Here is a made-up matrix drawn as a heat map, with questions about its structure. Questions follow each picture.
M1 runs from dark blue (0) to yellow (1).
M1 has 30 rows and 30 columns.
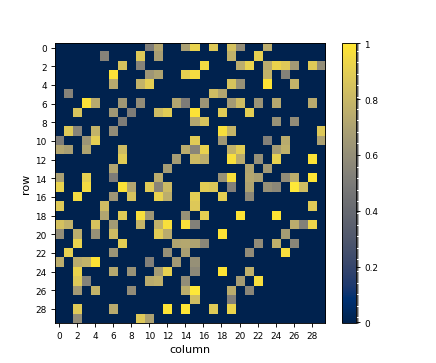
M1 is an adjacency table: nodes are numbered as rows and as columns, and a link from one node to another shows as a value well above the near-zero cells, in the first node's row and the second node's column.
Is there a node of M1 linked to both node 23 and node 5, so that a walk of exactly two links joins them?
no
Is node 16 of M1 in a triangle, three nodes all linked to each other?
yes
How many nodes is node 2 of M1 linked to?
11
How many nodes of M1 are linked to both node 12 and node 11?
6
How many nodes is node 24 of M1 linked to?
8
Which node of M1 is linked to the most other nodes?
node 15
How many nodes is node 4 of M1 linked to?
7
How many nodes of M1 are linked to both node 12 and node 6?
8
